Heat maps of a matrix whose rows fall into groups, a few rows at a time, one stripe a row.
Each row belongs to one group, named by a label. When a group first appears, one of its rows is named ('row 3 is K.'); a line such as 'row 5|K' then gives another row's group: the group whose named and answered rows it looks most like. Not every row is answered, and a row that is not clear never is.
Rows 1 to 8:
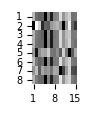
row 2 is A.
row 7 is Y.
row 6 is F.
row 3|F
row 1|F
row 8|F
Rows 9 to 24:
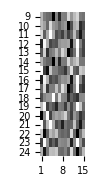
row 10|Y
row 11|Y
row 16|A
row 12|A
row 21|Y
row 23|A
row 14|F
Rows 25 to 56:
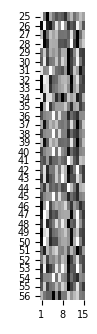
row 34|Y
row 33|A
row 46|A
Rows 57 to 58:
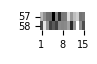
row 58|A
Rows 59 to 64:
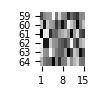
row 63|Y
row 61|A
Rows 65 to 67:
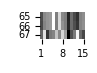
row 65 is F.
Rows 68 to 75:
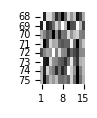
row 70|F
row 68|Y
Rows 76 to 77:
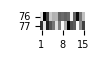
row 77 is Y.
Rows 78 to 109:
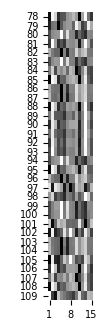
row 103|F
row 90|A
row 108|A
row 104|F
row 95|A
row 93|A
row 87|F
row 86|F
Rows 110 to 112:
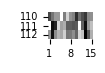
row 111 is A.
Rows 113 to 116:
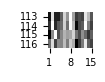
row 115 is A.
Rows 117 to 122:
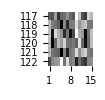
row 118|F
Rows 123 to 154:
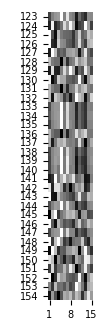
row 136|F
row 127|A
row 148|Y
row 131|F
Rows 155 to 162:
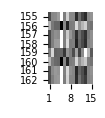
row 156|F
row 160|F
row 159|A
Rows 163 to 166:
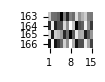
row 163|F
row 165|Y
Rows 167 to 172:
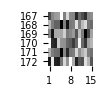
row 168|F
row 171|F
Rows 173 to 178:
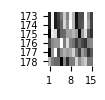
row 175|A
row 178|F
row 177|A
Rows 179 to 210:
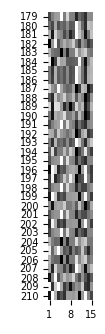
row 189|Y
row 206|F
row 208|A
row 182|A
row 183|F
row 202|A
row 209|Y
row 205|Y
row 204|F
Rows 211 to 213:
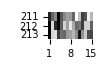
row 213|A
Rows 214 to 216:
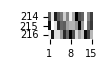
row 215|A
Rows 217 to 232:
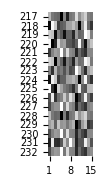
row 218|A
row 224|A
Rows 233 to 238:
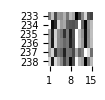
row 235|Y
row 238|Y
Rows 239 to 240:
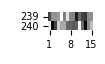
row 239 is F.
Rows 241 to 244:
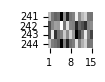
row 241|F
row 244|F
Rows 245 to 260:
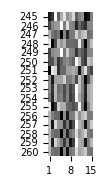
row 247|F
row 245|A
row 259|Y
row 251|A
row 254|Y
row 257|Y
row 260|F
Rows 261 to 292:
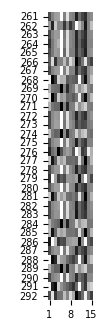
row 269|F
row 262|Y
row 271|F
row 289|F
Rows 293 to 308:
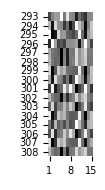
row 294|Y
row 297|F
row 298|F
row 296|A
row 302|F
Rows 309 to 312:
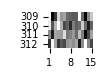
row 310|Y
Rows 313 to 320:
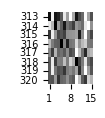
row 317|Y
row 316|F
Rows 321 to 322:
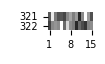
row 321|A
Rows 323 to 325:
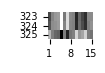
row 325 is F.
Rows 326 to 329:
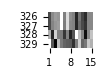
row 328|Y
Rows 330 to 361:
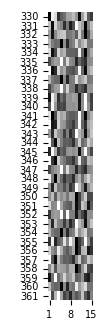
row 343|Y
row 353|Y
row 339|A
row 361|Y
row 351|Y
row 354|F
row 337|F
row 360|F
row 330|A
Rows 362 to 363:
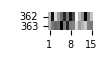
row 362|Y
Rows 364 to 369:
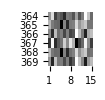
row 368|F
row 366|Y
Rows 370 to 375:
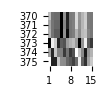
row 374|Y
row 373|A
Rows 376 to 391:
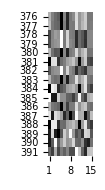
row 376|F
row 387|Y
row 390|A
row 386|F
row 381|A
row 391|Y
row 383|F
